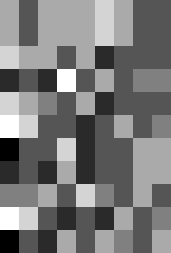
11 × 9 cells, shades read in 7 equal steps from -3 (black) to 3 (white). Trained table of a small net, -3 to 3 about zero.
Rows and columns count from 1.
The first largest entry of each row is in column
6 6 1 4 1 1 4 4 5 1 4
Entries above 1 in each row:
1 1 1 1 1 2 1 0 1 2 0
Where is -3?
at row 7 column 1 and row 11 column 1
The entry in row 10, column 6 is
-2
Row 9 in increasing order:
-1 -1 -1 0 0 0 1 1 2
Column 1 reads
1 1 2 -2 2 3 -3 -2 0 3 -3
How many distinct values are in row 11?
5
